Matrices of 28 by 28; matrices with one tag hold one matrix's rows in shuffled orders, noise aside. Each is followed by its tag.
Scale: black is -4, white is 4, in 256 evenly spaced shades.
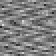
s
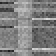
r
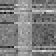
r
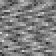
s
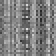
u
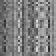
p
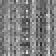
u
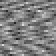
s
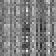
u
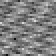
s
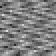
s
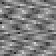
s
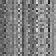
p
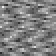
s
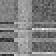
r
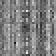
u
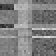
r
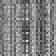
u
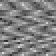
s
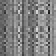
p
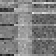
r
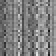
p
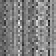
p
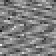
s
